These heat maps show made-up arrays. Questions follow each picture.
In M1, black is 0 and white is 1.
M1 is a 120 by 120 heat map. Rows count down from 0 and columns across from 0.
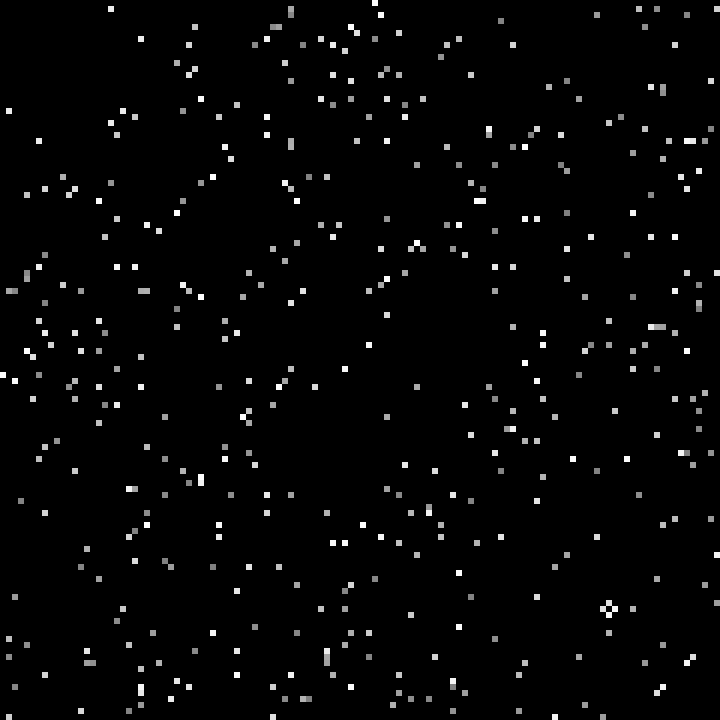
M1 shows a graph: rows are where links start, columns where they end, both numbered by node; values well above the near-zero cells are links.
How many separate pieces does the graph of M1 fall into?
2
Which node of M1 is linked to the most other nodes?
node 48
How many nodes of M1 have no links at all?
1
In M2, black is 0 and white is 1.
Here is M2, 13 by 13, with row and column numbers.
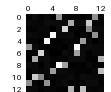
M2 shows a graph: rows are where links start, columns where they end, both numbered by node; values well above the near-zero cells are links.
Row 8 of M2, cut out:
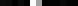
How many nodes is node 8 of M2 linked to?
2
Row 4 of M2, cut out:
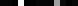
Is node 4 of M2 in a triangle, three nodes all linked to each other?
no
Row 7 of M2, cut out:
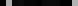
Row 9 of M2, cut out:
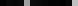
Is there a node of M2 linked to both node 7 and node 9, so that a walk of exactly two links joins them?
yes
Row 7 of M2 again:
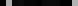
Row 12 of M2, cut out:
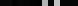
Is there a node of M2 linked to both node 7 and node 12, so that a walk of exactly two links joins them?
no
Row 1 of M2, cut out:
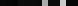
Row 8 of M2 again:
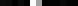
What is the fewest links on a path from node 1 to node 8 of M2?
4
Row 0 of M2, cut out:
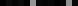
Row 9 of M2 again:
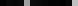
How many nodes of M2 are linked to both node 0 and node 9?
0
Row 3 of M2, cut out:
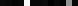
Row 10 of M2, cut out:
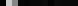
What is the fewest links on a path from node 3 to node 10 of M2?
6
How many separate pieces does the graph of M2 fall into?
1
